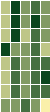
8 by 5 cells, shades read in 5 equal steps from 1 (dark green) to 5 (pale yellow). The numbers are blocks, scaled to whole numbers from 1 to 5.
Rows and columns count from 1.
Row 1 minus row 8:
1 -2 1 -1 -2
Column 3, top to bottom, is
3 3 4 3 3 3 3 2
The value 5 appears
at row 8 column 5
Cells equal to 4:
8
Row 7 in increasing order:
2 2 2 3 4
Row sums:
13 12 14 13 13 12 13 16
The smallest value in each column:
1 1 2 1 1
